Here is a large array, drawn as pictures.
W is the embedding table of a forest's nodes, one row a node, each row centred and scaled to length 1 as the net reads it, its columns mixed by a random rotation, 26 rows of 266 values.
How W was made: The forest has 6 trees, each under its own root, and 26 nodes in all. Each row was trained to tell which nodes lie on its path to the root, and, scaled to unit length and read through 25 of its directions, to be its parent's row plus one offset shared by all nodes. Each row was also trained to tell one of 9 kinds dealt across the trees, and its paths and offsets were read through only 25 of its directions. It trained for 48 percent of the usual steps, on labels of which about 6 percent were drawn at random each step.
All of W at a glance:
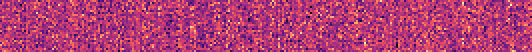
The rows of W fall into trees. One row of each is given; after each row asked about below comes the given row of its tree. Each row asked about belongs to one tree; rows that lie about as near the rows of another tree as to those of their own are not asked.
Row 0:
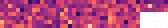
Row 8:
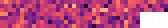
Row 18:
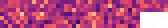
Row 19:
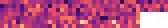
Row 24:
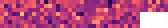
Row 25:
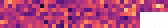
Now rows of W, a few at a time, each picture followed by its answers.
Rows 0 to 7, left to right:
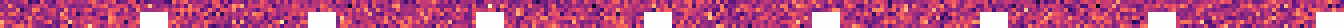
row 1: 25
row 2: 19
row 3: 0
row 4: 18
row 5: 8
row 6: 0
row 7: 18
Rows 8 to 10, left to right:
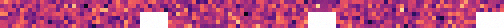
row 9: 0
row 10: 18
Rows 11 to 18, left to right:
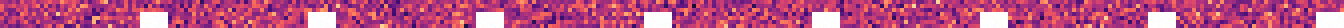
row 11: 24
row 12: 19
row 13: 18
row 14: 18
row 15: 19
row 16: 25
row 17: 8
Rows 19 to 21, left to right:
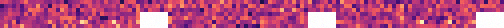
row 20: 24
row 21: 25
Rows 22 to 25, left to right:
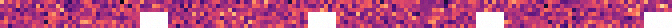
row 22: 19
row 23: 19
